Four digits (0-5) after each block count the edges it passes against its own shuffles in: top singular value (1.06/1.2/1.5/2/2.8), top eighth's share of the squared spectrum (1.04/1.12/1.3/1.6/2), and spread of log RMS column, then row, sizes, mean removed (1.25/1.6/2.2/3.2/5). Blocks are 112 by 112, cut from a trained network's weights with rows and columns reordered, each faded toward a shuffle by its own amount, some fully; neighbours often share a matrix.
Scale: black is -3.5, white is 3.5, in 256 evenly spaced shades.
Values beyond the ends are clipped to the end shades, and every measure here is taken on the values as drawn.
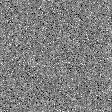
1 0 0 0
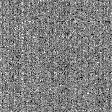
3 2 0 2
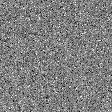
0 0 0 0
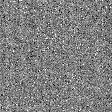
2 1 0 0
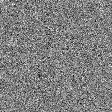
2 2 0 0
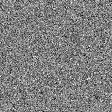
2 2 0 0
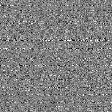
3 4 1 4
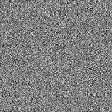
3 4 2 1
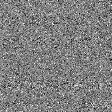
2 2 0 2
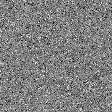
0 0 0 0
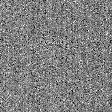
2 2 0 1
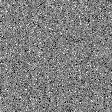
0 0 0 0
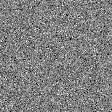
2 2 0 0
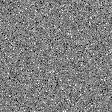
0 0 0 0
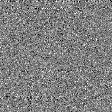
2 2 0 2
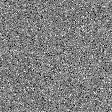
0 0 0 0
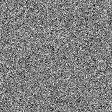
1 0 0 0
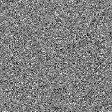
3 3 2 2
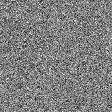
2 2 0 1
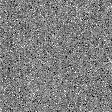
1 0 0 0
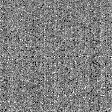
3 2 0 2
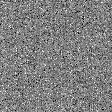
1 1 0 0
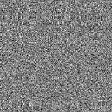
4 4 2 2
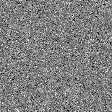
1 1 0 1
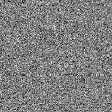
3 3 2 2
